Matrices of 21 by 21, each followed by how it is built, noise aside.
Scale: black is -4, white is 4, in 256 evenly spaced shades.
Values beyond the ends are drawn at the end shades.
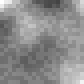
smooth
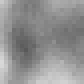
smooth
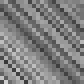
Toeplitz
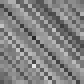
Toeplitz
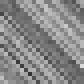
Toeplitz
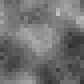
smooth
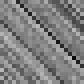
Toeplitz
